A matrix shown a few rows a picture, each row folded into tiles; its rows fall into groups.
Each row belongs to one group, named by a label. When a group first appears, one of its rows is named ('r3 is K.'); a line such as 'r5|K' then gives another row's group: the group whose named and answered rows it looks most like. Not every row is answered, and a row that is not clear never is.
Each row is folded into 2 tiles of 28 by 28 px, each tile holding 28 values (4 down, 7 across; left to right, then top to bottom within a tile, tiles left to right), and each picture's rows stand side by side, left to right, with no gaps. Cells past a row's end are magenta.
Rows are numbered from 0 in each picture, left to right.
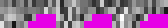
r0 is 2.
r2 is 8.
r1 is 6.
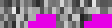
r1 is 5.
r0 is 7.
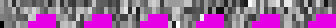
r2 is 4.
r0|6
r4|8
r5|5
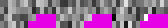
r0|4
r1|7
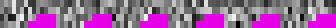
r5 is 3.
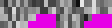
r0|6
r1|5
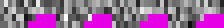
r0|5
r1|4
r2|3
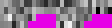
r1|8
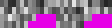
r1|3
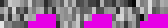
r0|3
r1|6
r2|5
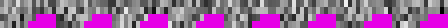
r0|3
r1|3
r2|8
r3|2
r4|5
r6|3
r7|4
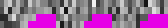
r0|3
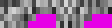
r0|4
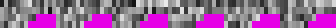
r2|8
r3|6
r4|7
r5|4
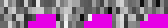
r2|5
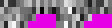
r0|8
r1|2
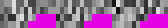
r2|8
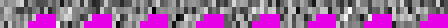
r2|7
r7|6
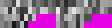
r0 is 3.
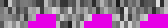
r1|7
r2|6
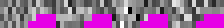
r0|3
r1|6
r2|2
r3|5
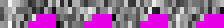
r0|2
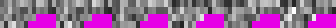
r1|4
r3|7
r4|4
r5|4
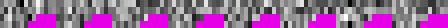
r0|5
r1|4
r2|2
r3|5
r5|2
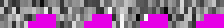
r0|8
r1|6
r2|2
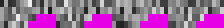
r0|8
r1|6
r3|6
